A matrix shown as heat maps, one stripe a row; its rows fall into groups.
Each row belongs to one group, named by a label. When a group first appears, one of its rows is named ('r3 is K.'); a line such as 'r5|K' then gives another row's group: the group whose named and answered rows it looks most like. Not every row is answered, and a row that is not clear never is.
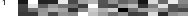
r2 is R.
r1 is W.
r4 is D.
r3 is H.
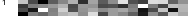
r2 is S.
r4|W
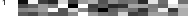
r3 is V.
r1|W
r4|D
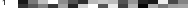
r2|W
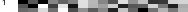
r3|D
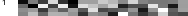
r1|H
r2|D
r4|R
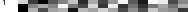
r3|H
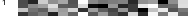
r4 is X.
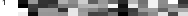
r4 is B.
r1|X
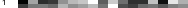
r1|W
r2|W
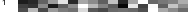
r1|S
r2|X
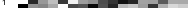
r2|S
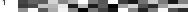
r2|S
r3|R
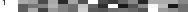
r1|R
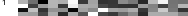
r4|R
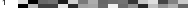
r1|B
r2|W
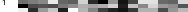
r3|B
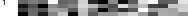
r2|S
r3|S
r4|S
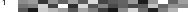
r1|R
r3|S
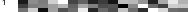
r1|S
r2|S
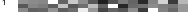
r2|W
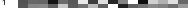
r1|X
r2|W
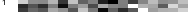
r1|B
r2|X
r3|S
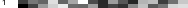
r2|S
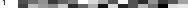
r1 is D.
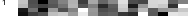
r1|R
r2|B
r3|S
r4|S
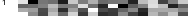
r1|B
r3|R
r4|R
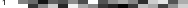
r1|R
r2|B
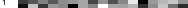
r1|X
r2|H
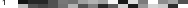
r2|B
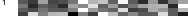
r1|D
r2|B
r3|D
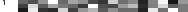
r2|R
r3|W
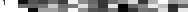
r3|B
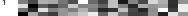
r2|B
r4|W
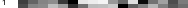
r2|H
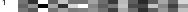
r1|D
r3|D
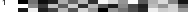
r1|X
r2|R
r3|W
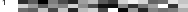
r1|S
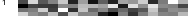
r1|S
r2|X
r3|D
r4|B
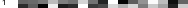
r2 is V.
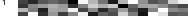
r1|S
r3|R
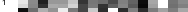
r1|R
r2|R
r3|W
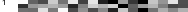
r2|H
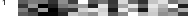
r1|D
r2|X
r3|D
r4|X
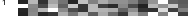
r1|H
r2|R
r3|H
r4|X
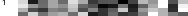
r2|B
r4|V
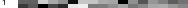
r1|H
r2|X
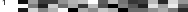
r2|R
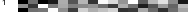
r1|X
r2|D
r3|H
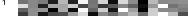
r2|R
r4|X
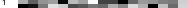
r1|B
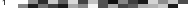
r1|R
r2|B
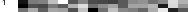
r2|X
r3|V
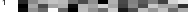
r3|H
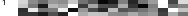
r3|W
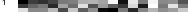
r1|X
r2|X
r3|B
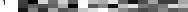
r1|D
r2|S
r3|H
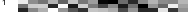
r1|B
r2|W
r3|H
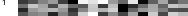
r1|H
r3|H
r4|W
